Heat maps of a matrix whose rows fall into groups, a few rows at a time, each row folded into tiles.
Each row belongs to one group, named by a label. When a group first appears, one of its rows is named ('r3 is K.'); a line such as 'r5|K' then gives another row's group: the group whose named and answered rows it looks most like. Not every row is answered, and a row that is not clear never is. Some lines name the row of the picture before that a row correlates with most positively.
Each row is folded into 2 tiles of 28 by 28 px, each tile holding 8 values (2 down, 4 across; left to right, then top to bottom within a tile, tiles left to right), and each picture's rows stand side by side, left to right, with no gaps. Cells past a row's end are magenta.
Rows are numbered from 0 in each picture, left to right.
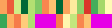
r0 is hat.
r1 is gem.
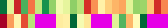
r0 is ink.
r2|hat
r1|gem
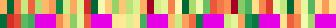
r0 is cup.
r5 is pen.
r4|hat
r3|hat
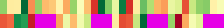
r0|gem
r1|ink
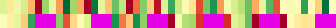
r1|cup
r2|pen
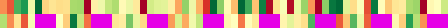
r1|gem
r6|gem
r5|ink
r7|gem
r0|hat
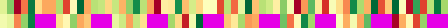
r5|pen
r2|hat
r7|ink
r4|gem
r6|hat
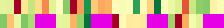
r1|pen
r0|pen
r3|pen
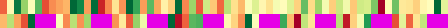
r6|pen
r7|ink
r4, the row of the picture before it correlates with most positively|0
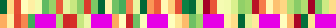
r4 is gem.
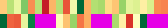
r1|gem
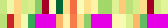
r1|ink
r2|ink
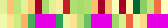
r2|hat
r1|hat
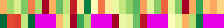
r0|cup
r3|pen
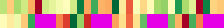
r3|cup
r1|gem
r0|ink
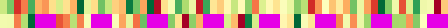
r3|cup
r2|hat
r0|pen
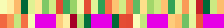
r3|gem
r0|ink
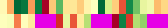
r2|hat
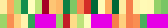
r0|hat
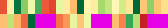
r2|gem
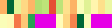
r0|cup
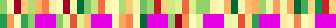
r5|hat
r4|cup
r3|pen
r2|pen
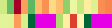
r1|cup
